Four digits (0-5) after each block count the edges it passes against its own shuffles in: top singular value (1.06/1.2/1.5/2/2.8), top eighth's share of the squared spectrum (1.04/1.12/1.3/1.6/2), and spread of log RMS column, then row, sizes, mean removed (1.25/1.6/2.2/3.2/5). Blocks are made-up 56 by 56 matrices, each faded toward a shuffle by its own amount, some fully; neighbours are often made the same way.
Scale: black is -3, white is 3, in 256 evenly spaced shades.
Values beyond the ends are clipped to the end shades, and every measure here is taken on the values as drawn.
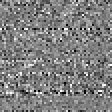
2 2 0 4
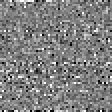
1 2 0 3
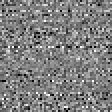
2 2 0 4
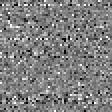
2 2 0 3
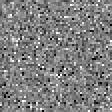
0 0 0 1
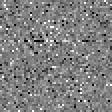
1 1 0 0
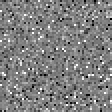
0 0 0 0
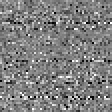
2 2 0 3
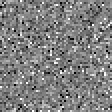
0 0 0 1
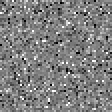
1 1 0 1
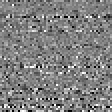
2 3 0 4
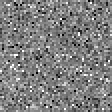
0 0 0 0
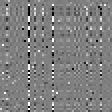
5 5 3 2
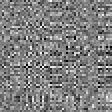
4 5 3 3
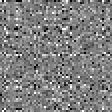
4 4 2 2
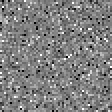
0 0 0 0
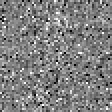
0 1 2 0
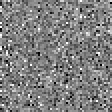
1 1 2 0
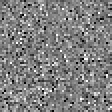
0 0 2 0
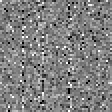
1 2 2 0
